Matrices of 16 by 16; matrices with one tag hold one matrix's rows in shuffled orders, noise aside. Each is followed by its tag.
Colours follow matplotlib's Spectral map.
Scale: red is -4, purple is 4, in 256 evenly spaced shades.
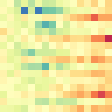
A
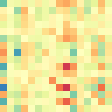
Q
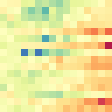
A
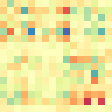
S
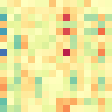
Q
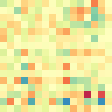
S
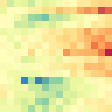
A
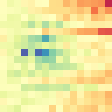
A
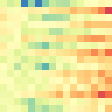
A
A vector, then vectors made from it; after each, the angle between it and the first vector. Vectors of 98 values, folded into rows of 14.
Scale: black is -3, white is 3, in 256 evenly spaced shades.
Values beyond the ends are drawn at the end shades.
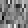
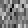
partly opposed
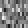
partly opposed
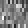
nearly opposite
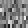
orthogonal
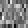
nearly opposite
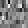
partly opposed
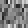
nearly parallel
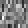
nearly opposite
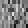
partly opposed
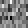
orthogonal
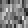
partly opposed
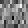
partly opposed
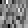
partly opposed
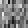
partly opposed
